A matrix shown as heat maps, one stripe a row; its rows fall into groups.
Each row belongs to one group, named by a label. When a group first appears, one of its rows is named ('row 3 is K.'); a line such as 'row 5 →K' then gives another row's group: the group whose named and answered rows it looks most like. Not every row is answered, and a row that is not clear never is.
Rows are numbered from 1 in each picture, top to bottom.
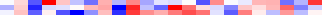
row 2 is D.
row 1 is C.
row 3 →D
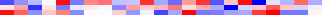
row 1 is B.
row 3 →C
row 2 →D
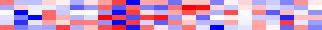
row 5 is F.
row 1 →B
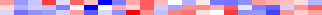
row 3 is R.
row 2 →R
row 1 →F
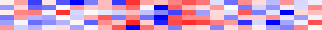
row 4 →D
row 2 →R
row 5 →R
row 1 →D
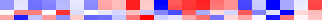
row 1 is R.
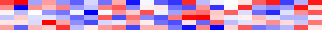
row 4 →D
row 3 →R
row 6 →B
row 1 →C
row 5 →C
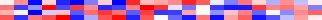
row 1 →D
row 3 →B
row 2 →F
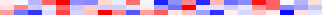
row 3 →B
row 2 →C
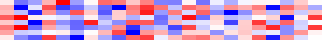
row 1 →B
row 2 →F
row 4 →C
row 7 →B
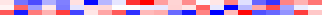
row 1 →R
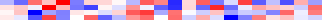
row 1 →B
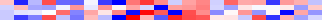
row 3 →B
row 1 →F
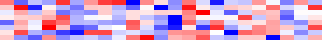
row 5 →C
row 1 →B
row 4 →C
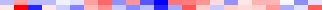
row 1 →D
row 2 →C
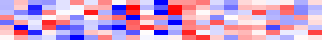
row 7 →C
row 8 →D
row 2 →D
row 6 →F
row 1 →D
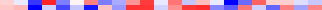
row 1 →F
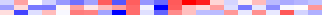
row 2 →R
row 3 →F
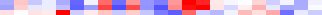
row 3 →C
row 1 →D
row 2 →D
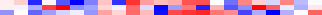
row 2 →C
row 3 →R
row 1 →D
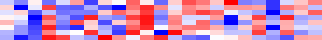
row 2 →F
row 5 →F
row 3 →R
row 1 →R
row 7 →F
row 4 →F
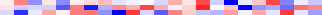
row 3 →F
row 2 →R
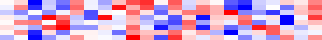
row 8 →R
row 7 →D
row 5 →C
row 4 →C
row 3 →R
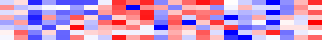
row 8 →R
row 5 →R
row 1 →R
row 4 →F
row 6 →R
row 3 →R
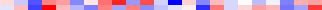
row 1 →B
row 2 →C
